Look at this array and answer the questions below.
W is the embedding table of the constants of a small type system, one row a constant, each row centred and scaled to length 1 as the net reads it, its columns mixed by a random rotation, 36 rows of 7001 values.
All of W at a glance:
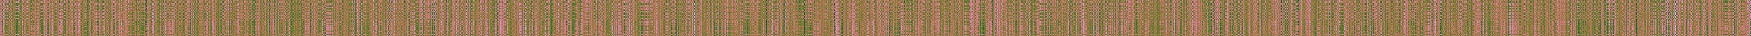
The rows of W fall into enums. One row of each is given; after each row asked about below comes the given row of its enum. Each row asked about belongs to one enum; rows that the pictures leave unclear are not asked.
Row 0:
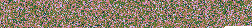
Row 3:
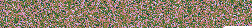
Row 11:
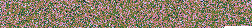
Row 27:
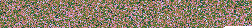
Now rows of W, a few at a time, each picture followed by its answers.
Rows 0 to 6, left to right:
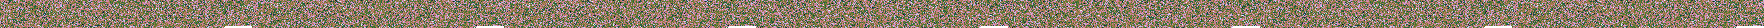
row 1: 11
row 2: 11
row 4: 3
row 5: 0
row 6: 11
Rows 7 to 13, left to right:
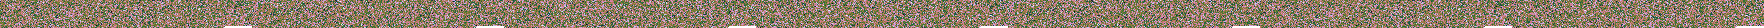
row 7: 27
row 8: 11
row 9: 0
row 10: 3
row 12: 27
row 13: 3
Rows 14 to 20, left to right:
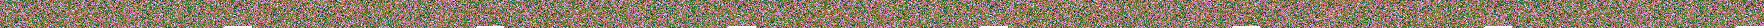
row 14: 3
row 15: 11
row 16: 3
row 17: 3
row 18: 11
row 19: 27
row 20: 3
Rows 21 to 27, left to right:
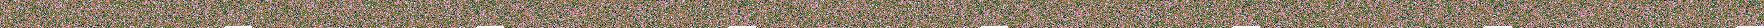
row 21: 0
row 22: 0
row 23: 27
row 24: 0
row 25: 27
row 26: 3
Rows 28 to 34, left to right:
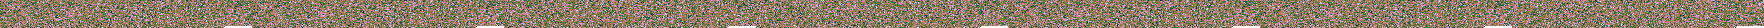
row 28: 27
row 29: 27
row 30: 3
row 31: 0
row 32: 27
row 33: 27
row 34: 11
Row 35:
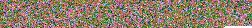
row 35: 27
